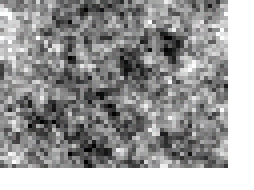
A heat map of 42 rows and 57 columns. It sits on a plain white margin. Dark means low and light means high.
Neither half mirrors the other. No single row or column stands out from its neighbours. There is no overall slope. No regular stripes run through it. The values follow a bell shape.
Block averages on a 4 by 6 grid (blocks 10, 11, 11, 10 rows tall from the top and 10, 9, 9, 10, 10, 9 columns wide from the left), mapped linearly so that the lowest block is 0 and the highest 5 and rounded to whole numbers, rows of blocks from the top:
521234 / 423124 / 311233 / 320222
